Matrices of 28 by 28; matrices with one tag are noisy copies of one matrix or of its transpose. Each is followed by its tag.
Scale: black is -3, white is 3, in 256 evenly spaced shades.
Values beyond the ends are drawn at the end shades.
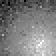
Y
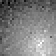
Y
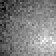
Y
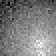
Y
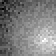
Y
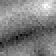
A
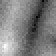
A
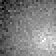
Y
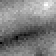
A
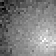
Y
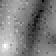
A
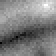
A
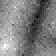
A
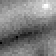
A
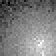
Y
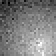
Y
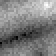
A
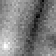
A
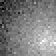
Y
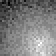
Y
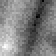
A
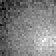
Y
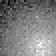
Y
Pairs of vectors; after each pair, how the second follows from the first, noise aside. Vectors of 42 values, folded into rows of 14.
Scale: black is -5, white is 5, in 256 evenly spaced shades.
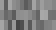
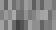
sign-scrambled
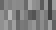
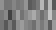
negated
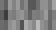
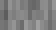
shrunk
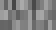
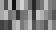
scaled up
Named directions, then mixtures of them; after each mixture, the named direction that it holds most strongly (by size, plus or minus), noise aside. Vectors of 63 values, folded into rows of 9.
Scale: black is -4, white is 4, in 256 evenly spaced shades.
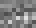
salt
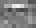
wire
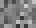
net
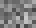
salt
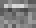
wire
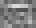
wire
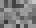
net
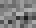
salt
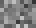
net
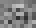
salt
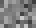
net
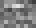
wire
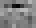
wire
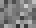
net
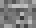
net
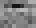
wire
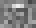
wire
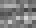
salt
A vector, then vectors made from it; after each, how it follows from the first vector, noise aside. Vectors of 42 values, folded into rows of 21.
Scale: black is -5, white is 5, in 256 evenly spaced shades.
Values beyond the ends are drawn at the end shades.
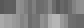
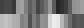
scaled up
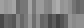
negated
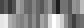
scaled up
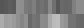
copied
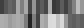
scaled up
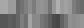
negated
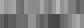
negated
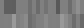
partly zeroed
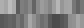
negated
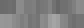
shrunk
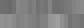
shrunk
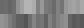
reversed
